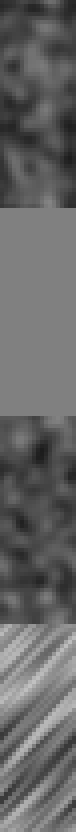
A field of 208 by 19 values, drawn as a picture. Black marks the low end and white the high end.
The table splits into 4 rows of 1 panel. Panel 1,1: low, blotchy. Panel 2,1: middling, flat. Panel 3,1: low, blotchy. Panel 4,1: middling, slanting up to the right, strong in contrast.
